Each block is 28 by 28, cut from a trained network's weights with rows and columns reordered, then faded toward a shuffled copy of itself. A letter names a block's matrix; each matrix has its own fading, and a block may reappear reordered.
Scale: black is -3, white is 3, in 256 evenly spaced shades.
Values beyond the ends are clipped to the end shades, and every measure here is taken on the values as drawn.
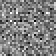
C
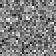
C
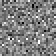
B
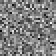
C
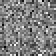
C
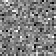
B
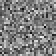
C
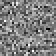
C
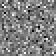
B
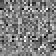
C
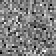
B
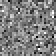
B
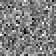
B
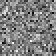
C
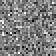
B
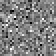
B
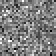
B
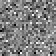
B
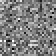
C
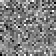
B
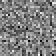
B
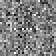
C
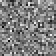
C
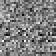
C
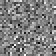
C
